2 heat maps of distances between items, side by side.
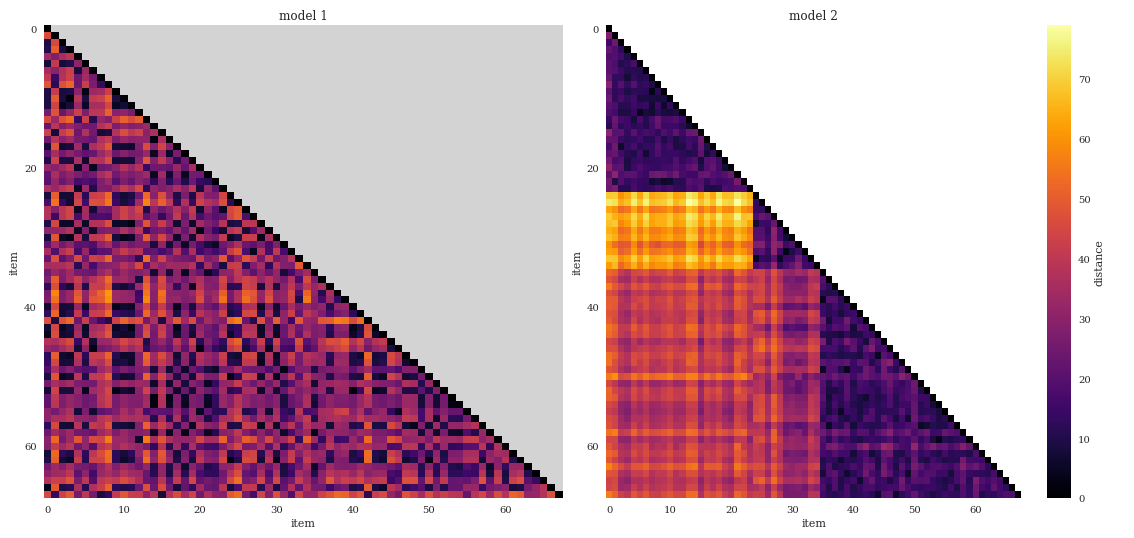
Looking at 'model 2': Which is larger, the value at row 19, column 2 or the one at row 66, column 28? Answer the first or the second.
the second
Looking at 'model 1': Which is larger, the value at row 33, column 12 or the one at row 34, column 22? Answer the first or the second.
the second
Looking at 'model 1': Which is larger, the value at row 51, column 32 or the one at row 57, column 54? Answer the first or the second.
the second
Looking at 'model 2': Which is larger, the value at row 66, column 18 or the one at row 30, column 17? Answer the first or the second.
the second
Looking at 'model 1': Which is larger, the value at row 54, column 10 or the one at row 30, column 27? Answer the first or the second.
the second
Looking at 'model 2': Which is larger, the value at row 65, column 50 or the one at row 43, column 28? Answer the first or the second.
the second
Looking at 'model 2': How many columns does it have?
68
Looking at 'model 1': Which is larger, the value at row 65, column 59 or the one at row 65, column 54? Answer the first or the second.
the first
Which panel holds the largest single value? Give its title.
model 2
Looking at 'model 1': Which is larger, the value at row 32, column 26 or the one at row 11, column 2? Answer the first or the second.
the first
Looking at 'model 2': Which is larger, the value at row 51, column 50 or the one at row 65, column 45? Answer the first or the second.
the first
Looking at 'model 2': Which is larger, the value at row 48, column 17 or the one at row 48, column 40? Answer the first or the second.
the first
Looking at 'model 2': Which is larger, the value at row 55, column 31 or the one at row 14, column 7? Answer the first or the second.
the first
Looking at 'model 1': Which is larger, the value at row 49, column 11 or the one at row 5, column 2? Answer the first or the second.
the first
